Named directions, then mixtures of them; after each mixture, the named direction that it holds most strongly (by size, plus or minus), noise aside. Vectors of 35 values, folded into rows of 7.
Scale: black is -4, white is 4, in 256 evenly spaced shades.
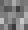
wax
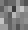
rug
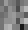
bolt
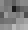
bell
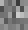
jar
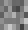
bolt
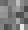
bolt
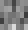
wax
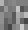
bolt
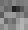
bell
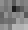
bell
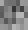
bell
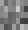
bolt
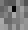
rug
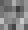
wax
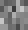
rug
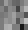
bolt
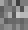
jar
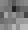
bell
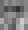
wax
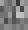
jar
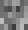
wax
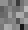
bolt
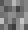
wax
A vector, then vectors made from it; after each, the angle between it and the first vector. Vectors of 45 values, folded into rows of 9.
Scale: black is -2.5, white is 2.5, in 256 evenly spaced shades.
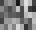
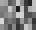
nearly opposite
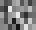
partly opposed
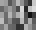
nearly opposite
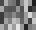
nearly parallel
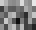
orthogonal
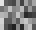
partly opposed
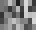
nearly parallel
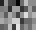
partly aligned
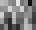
partly opposed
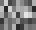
orthogonal
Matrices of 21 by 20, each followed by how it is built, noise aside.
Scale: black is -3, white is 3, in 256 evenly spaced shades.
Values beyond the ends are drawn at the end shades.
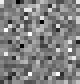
noise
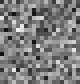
noise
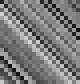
Toeplitz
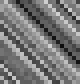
Toeplitz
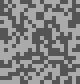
noise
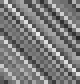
Toeplitz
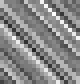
Toeplitz
